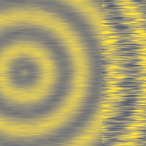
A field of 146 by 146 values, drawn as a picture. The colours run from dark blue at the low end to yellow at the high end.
On average the colour sits 70% of the way up the scale. A vertical seam about 70% of the way across splits the table, and the left part is calmer. Rings spread out from the middle left. No overall slope runs across the table.
